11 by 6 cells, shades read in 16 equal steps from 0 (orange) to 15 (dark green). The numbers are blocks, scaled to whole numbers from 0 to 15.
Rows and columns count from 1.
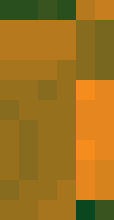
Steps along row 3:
same same same up up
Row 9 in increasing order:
1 2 6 6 6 7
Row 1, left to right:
13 13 12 13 4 3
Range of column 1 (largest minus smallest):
9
